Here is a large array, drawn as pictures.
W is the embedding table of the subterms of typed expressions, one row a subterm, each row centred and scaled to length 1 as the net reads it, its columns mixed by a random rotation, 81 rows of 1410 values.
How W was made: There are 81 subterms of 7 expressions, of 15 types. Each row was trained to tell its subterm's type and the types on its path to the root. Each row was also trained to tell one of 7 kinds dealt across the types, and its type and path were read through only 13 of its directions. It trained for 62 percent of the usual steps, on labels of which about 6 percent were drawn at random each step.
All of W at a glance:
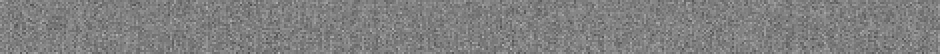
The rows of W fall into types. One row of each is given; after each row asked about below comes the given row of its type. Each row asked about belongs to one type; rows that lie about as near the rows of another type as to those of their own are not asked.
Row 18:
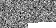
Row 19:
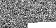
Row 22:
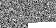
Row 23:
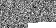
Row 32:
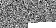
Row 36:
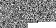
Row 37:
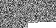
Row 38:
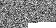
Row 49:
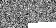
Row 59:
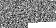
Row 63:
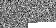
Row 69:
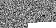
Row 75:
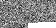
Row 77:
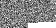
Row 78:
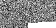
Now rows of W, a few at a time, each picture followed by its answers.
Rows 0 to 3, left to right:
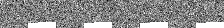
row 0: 32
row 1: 18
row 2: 75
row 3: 23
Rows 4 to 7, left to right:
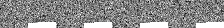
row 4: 75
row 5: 77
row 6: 22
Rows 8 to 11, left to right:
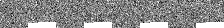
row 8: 37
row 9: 32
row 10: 32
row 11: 22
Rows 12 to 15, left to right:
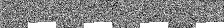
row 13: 18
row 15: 38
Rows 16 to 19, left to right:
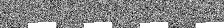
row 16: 18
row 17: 36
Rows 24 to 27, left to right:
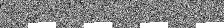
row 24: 38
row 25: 77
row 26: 63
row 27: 23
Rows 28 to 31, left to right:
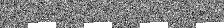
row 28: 36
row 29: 75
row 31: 59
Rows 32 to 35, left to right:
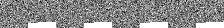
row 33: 77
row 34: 22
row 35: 63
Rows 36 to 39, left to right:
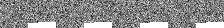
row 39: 36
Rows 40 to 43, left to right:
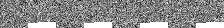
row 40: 75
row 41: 18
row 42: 77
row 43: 69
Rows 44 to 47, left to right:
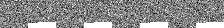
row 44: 49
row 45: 23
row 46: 36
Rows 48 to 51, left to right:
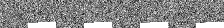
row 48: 36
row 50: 22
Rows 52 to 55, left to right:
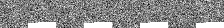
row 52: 37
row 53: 37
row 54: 63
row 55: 22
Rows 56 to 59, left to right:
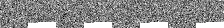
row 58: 69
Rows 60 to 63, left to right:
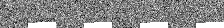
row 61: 77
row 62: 18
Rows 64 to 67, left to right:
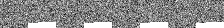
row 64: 78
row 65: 69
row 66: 75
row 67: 23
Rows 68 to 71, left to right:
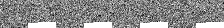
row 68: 78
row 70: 32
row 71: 59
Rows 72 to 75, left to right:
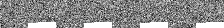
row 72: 19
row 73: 19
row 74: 69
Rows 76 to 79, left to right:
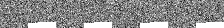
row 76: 49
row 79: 32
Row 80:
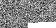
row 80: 19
